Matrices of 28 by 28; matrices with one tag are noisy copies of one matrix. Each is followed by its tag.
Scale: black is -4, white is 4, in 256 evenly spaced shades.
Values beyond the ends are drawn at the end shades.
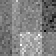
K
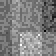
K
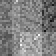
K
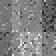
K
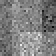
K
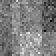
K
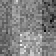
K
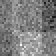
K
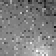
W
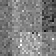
K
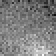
W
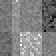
K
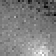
W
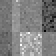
K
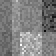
K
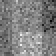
K
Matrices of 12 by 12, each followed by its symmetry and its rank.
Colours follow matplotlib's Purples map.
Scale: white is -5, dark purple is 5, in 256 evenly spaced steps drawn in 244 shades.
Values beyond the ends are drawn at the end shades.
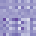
neither, rank two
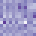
neither, rank two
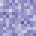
neither, full rank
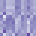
neither, rank two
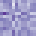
antisymmetric, rank two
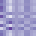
neither, rank one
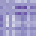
antisymmetric, rank two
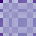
symmetric, rank one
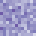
neither, full rank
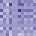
neither, rank two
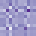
antisymmetric, rank two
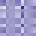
neither, rank one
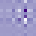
neither, rank one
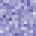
neither, full rank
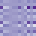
neither, rank one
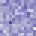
neither, full rank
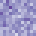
neither, full rank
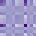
symmetric, rank one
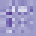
antisymmetric, rank two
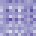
antisymmetric, rank two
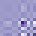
symmetric, rank one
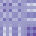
symmetric, rank one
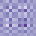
symmetric, rank one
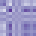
symmetric, rank one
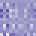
neither, rank two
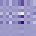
neither, rank one
